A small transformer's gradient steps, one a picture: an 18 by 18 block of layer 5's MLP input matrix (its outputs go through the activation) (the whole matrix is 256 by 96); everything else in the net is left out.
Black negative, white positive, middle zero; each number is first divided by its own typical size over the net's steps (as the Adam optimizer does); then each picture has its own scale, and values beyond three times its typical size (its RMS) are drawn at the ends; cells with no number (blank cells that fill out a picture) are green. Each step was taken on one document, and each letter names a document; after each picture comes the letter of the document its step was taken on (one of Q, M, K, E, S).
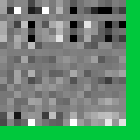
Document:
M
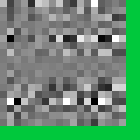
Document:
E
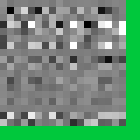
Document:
M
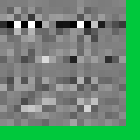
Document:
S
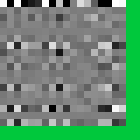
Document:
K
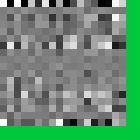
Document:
K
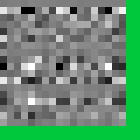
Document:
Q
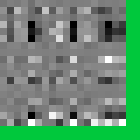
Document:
M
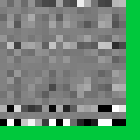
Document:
K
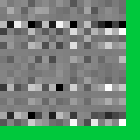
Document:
M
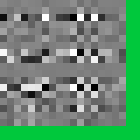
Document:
S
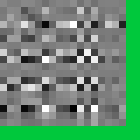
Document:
S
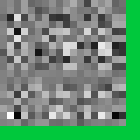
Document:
E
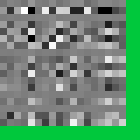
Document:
M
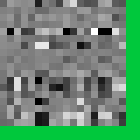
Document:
E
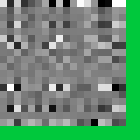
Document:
K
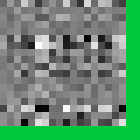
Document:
E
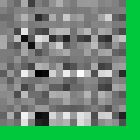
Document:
E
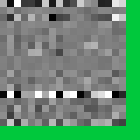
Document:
K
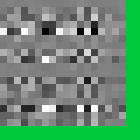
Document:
S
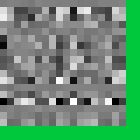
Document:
Q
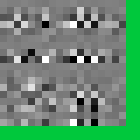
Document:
S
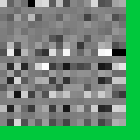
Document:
E
